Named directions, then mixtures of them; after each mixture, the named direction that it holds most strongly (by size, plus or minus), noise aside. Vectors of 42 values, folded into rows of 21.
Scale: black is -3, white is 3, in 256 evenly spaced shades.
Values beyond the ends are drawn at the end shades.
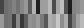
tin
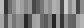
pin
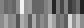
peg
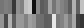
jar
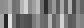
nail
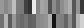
jar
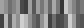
tin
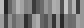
pin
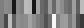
jar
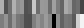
jar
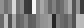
jar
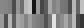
jar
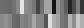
peg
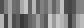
tin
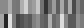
nail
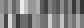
nail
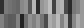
tin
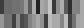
tin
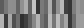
tin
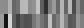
nail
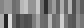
nail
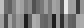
pin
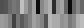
tin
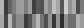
pin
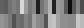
tin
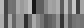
pin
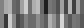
nail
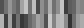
tin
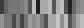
tin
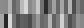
nail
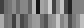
tin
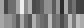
peg
